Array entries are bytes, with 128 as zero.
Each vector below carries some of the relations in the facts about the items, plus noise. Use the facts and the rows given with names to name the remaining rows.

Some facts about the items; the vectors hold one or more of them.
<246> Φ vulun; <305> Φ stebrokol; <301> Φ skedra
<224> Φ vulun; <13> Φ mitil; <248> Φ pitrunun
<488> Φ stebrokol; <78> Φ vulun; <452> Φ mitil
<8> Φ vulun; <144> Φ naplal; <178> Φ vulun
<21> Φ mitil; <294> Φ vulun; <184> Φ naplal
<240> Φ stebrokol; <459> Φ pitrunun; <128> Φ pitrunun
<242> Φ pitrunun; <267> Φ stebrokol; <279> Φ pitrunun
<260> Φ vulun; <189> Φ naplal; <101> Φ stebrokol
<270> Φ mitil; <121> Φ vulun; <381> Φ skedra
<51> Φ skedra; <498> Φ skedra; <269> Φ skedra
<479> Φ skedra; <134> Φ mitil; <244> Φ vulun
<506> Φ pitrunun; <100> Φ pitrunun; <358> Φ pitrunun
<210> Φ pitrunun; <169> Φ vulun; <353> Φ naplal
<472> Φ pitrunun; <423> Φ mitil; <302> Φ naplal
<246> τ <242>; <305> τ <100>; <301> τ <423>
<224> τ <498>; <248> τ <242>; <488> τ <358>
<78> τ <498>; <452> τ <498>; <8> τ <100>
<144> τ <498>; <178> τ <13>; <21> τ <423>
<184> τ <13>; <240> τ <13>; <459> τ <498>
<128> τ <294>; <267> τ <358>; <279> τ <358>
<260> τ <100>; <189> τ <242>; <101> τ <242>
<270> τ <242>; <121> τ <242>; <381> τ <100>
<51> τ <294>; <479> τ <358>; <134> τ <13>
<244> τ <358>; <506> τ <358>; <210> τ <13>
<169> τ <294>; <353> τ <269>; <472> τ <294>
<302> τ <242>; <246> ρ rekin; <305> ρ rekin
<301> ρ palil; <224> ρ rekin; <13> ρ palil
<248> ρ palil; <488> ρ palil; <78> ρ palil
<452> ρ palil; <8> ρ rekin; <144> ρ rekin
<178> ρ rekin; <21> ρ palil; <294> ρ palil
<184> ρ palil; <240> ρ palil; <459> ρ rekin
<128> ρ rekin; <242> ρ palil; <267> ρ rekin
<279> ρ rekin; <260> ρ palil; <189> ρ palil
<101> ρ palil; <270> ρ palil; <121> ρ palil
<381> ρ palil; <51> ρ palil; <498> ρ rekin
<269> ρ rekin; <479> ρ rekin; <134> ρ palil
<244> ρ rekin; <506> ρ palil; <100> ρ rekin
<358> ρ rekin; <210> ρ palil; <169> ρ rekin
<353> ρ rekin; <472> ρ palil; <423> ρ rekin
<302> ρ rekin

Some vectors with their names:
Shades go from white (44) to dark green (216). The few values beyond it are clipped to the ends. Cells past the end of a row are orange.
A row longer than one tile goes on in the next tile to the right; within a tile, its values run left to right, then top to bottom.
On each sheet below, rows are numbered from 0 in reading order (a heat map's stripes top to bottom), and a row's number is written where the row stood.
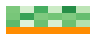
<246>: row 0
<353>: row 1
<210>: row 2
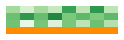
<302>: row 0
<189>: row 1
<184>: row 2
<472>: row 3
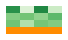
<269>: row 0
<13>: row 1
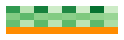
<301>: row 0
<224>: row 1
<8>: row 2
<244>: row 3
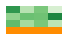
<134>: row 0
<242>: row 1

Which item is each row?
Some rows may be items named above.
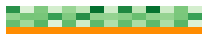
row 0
<423>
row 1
<246>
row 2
<270>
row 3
<244>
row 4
<78>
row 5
<244>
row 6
<246>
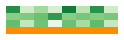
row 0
<459>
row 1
<302>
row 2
<506>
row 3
<128>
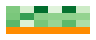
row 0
<246>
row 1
<358>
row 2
<244>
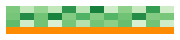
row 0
<121>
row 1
<101>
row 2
<240>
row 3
<294>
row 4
<248>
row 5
<144>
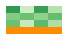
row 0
<305>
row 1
<21>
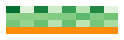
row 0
<358>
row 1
<267>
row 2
<301>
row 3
<100>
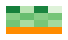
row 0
<488>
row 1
<498>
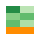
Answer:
<260>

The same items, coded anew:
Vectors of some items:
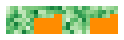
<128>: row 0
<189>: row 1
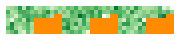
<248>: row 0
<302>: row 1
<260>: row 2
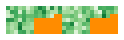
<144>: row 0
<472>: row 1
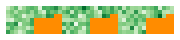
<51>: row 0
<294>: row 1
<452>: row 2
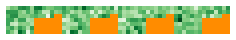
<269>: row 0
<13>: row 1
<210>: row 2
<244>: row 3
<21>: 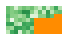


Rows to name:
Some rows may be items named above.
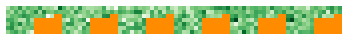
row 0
<246>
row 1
<260>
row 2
<301>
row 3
<128>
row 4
<358>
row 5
<267>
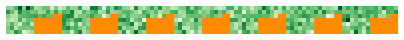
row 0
<242>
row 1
<353>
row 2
<305>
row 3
<121>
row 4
<459>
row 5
<246>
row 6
<358>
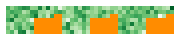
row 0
<100>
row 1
<270>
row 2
<246>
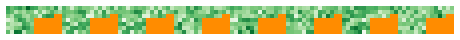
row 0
<13>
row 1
<21>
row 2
<21>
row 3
<101>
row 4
<184>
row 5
<488>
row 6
<423>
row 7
<78>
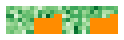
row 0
<506>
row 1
<498>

